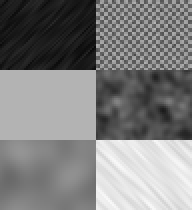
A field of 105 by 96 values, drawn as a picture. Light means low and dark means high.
The table splits into 3 rows of 2 panels. Panel 1,1: very high, slanting up to the right, faint in contrast. Panel 1,2: middling, checkered, strong in contrast. Panel 2,1: low, flat. Panel 2,2: high, blotchy. Panel 3,1: middling, smooth, faint in contrast. Panel 3,2: very low, slanting down to the right, faint in contrast.
